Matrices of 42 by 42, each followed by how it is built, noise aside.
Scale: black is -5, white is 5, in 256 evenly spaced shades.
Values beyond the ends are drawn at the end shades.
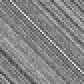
Toeplitz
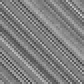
Toeplitz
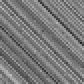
Toeplitz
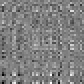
low rank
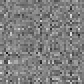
low rank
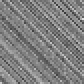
Toeplitz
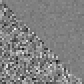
lower triangular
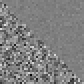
lower triangular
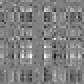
low rank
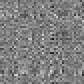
low rank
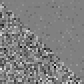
lower triangular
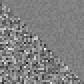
lower triangular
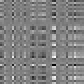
low rank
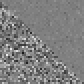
lower triangular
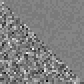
lower triangular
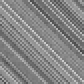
Toeplitz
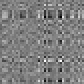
low rank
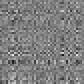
low rank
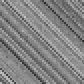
Toeplitz
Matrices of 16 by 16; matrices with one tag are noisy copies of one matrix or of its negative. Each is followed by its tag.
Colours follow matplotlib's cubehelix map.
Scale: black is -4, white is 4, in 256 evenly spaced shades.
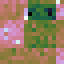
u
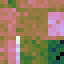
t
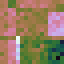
t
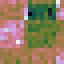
u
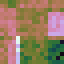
t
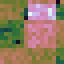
u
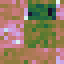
u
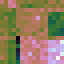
t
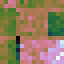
t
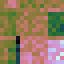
t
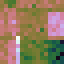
t
